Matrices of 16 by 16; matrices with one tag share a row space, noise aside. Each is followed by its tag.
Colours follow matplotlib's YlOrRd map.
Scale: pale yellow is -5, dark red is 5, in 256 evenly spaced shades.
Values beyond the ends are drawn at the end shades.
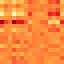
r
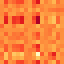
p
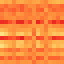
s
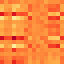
r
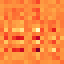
p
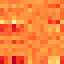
r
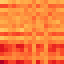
s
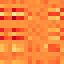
r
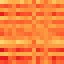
s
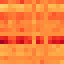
s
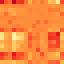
r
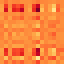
p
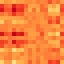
r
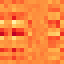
r
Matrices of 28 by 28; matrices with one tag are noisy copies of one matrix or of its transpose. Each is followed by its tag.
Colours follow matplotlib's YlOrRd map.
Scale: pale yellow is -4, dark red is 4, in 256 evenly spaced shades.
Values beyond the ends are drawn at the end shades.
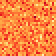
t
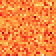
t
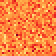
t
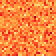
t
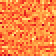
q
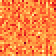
q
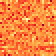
q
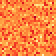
t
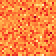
t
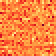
q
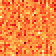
q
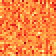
q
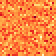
t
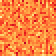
q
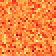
t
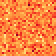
t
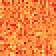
q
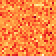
t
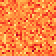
t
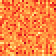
q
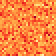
t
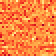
q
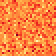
t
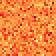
t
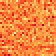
q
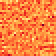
q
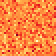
t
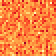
q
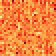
q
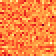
q
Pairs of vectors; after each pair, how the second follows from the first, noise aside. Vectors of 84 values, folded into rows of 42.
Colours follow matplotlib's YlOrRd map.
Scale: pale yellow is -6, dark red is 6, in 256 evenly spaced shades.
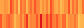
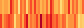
scaled up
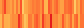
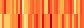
scaled up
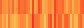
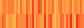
sign-scrambled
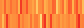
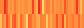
reversed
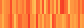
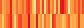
scaled up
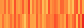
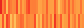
reversed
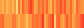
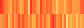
reversed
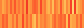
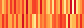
scaled up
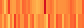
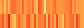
sign-scrambled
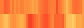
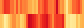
scaled up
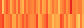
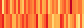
scaled up
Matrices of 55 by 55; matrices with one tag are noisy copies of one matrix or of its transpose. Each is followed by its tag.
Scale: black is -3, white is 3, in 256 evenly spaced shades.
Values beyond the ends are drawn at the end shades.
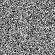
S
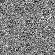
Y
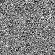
Y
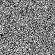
Y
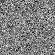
Y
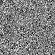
Y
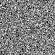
S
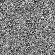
Y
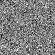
Y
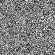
Y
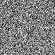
S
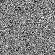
Y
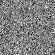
Y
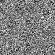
Y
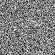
S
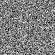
S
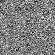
Y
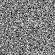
S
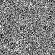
Y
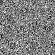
Y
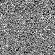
Y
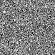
Y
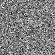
S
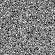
S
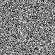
S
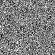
Y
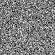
S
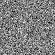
S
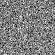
S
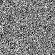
Y
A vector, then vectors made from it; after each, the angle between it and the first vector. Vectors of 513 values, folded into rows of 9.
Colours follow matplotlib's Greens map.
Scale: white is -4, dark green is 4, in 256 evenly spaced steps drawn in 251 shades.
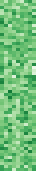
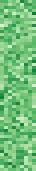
partly opposed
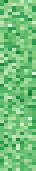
orthogonal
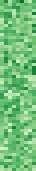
nearly opposite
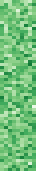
orthogonal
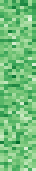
partly opposed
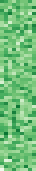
partly opposed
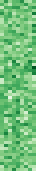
nearly opposite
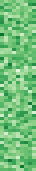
partly aligned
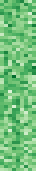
nearly opposite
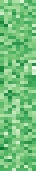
nearly parallel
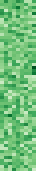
nearly opposite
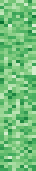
nearly parallel
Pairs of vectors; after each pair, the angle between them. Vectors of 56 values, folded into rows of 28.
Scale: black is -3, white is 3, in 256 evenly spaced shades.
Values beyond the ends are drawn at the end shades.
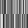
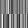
partly aligned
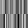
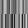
partly opposed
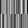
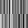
orthogonal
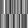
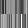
orthogonal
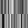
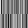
orthogonal
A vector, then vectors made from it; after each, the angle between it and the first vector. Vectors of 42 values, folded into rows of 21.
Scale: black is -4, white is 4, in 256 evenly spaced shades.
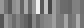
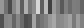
nearly parallel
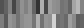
partly opposed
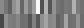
nearly parallel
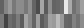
partly opposed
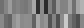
partly opposed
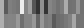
partly opposed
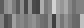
partly opposed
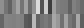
nearly parallel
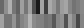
nearly opposite
